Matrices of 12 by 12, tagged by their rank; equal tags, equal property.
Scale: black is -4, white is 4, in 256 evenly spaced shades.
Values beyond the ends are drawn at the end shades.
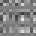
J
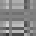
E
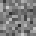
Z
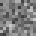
Z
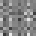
J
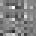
J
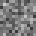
Z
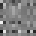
J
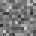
Z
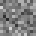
Z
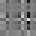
E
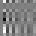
E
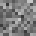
Z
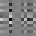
E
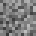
Z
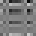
E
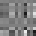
E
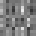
J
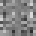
J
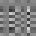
E
